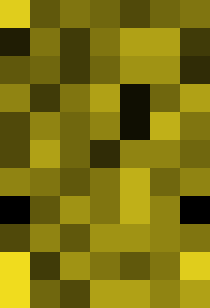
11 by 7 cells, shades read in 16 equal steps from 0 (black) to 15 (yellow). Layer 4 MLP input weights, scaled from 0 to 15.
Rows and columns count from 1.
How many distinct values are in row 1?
5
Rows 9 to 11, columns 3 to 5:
6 10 10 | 10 8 6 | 5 11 11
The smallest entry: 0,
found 2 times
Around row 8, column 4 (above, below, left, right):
8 10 10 12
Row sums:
55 48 47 51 51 51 59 45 57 65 69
